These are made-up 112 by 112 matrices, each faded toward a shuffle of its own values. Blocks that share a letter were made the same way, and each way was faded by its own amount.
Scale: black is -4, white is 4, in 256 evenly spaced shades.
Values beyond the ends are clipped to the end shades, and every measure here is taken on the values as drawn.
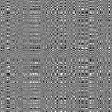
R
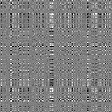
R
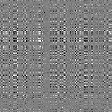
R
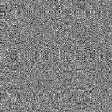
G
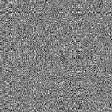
G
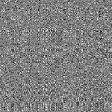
G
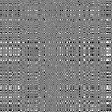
R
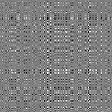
R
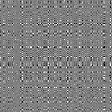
R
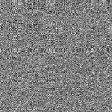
G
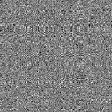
G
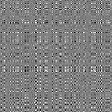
R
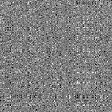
G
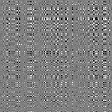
R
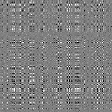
R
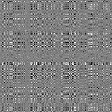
R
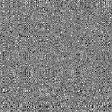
G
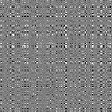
R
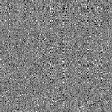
G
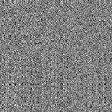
G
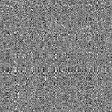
G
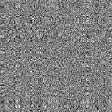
G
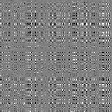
R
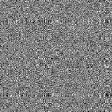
G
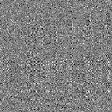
G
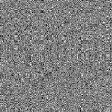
G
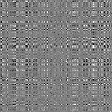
R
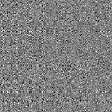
G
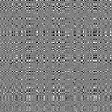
R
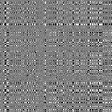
R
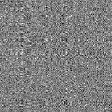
G
